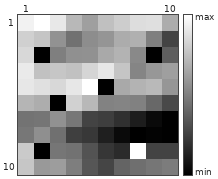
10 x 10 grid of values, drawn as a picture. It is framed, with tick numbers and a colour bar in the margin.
Values rise toward the top left. Six lone cells stand out: one far higher and five far lower than their neighbours. Stripes running across repeat 2 times from top to bottom. The ninth with the highest average is the top left.
